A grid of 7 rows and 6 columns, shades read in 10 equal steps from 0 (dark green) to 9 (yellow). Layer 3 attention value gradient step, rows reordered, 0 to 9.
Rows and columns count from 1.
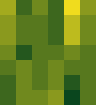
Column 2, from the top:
2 3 3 1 4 4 4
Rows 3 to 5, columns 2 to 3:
3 3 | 1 3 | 4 3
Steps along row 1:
down up down up down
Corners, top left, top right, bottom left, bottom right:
6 5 2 3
